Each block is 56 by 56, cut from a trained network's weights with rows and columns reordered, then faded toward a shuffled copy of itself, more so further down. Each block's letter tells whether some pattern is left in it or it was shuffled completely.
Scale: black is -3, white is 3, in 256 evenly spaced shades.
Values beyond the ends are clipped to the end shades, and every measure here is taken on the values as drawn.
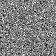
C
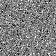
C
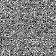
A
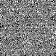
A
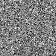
C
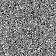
C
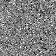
C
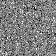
C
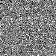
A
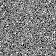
C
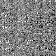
A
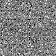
A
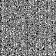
A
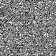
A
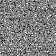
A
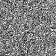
C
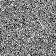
C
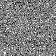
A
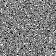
C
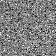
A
